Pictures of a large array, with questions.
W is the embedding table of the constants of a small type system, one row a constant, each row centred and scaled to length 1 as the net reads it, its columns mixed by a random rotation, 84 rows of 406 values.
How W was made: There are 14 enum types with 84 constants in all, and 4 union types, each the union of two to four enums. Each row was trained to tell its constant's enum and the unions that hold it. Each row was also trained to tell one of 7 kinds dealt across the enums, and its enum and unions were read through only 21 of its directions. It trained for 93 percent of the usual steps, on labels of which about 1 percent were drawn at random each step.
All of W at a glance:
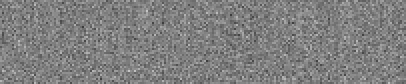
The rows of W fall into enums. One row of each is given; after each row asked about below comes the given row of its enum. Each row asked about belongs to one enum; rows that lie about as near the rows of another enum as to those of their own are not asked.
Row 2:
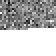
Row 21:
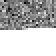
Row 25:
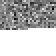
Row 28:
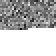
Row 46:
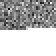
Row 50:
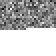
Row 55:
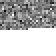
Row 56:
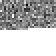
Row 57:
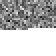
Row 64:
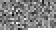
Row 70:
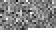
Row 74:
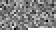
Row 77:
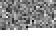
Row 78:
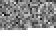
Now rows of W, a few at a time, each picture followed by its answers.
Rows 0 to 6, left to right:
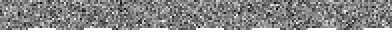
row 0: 28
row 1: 56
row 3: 57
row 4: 50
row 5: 64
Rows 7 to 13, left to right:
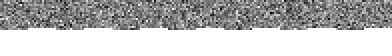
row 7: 25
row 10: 21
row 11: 55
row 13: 57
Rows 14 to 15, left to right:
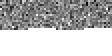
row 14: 25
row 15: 2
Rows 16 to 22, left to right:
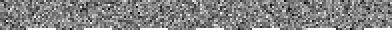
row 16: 46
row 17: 25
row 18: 78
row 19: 70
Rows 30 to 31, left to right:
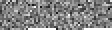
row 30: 55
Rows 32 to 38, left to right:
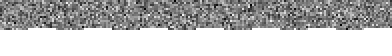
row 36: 28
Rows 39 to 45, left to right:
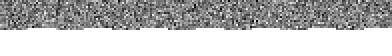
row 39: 64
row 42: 28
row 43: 77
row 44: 50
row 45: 25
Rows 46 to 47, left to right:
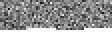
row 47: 57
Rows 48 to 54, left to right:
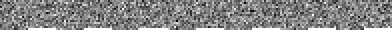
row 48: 55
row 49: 50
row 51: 70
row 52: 28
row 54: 78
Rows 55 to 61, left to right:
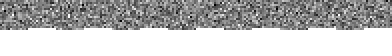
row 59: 21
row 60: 55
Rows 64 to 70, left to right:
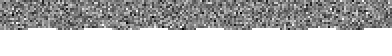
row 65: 70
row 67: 74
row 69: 2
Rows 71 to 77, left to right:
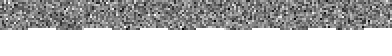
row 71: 50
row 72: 46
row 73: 25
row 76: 78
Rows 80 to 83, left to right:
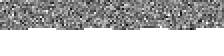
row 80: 55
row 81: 28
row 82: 70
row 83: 57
